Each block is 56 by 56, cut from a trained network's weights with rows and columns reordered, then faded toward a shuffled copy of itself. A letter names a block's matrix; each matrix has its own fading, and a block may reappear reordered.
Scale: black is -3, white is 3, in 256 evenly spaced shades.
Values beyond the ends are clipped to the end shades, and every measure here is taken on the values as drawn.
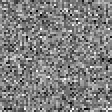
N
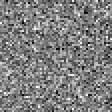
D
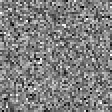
D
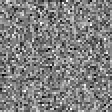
D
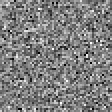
D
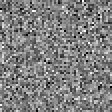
D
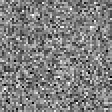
D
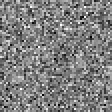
D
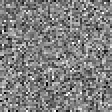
D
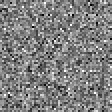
N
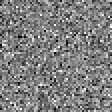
N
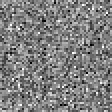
D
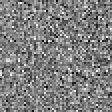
N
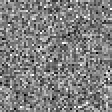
D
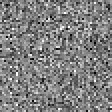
N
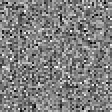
N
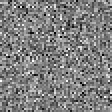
N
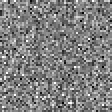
D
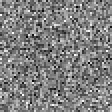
D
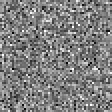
D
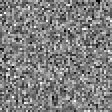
D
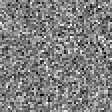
D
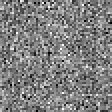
D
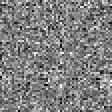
N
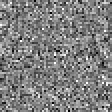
N
